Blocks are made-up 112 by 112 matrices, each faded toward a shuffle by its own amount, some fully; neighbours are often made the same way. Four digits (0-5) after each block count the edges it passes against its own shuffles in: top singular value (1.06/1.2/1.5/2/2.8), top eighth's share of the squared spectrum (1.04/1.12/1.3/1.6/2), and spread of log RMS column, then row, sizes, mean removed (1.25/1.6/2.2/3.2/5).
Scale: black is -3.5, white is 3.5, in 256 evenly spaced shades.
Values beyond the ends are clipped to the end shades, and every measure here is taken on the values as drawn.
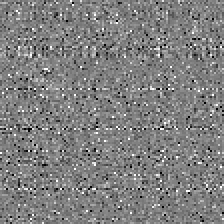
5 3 2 3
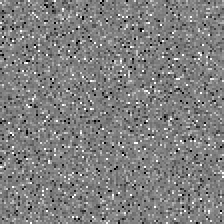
0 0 0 0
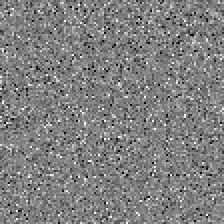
2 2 0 1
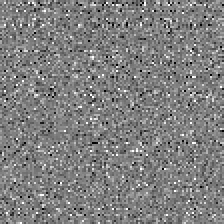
4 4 2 3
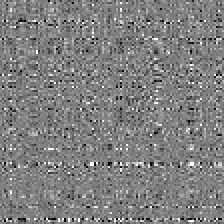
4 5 3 4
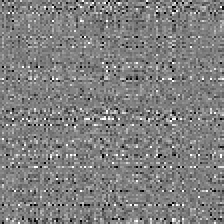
4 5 3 4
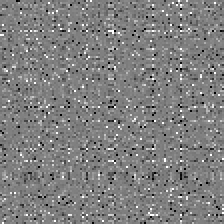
5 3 2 2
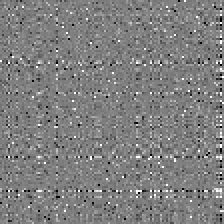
5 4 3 3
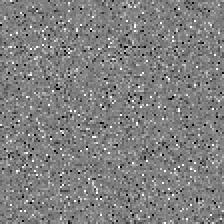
2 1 0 0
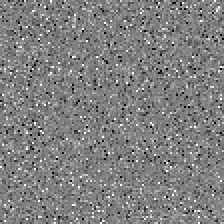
1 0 0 0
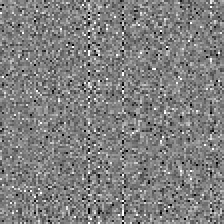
4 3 3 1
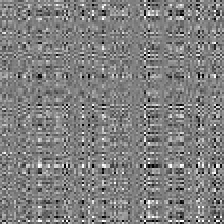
5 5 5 4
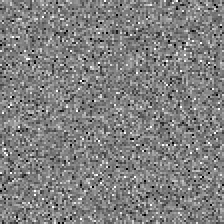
1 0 0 0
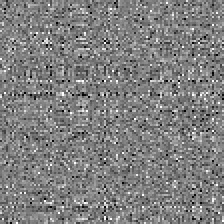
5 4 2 3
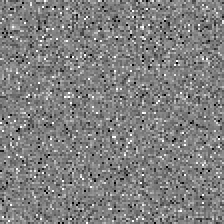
3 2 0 1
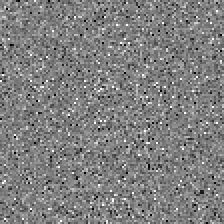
2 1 0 0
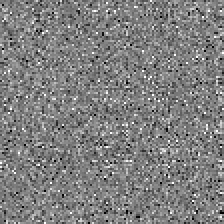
4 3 2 1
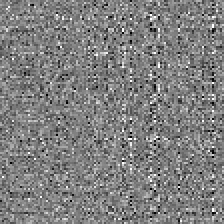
4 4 3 2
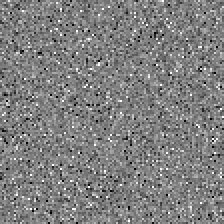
2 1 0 0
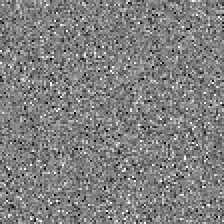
0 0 0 0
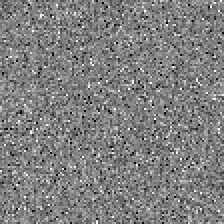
0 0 0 0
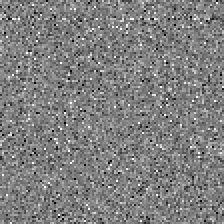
1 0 0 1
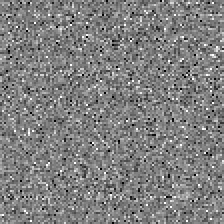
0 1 0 1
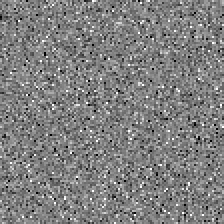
0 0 0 0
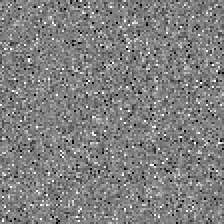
0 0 0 0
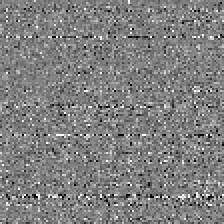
2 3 2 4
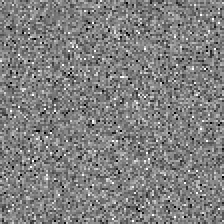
1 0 0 0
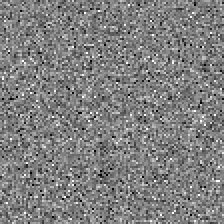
2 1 0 0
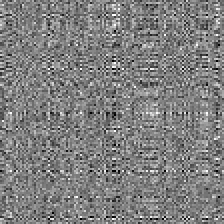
5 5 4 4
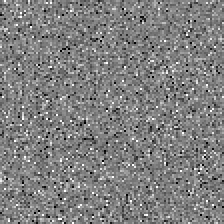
0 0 0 0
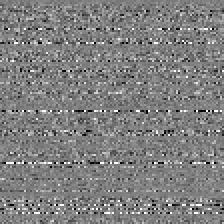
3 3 0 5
